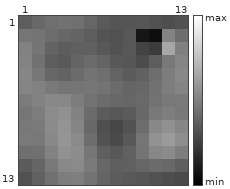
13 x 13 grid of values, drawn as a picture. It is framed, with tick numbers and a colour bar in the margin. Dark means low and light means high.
Calmest part: top middle. Odd patch: rougher, in the top right. Roughest part: top right. Stripes: none.
